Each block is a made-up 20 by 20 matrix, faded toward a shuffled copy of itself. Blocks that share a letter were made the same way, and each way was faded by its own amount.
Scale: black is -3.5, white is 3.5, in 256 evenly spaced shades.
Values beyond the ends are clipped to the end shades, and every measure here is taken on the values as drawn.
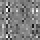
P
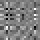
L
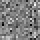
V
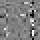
P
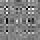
L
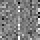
V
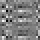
L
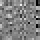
P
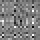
P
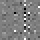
P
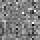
V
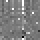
P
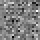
V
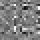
P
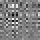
L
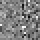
V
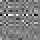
L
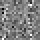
V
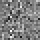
V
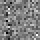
V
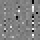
P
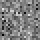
V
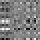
L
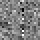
V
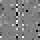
P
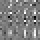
P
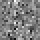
V
